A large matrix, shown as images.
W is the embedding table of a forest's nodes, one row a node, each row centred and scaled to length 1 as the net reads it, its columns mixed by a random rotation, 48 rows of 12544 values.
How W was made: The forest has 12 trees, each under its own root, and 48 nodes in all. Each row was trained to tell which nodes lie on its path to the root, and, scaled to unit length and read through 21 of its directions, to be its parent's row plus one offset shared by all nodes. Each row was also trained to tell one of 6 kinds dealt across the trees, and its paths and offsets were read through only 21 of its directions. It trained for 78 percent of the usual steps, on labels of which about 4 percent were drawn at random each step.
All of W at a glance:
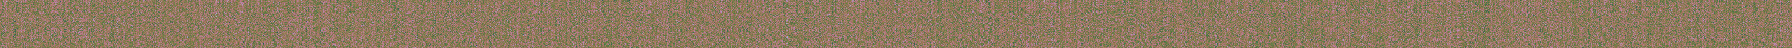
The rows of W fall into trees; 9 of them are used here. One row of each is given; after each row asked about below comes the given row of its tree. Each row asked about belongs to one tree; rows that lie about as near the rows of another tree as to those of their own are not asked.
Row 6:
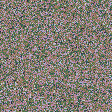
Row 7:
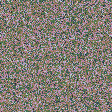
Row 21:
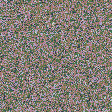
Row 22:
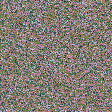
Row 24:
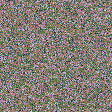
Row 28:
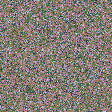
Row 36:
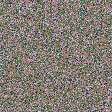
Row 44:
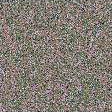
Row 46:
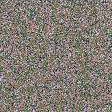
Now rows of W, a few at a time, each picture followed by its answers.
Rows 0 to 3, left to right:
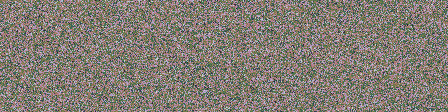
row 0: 28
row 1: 46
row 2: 28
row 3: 7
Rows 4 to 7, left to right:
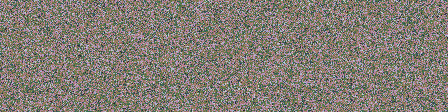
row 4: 28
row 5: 22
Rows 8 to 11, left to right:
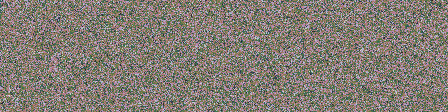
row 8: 22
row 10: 22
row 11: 28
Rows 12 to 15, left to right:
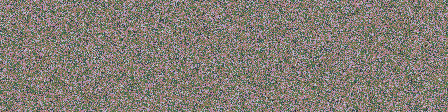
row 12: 28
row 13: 24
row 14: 44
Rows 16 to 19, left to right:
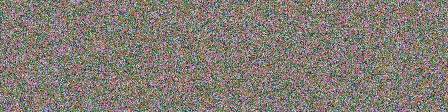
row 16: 6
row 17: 46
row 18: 36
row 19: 24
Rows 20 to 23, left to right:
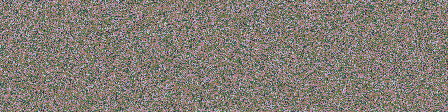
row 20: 36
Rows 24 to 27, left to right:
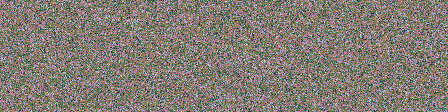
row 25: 36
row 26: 6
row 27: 44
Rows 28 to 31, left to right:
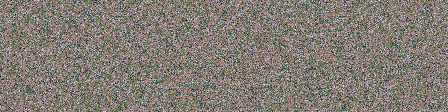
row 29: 21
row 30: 46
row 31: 21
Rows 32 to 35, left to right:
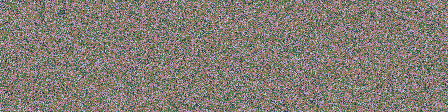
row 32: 36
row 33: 24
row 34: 21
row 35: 44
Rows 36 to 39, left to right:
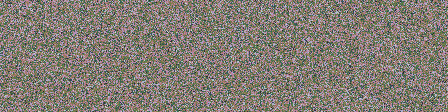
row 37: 21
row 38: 36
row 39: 7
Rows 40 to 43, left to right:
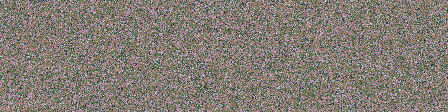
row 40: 7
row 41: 46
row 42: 46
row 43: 44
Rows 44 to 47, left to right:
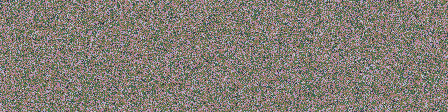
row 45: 22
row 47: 6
